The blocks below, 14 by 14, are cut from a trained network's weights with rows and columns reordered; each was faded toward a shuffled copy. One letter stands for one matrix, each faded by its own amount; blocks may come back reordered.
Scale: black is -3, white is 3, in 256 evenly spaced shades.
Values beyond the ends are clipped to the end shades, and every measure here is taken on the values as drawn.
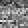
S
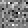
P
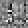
P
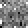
S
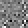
P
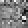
P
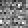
S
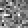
P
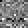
P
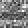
S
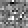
S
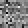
S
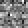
S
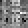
P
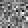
P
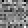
S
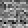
S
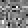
P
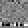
P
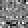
P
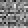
S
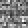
S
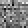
S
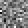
P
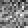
S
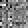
P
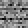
S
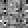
P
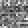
S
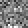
P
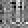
P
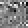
P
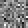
P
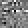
P
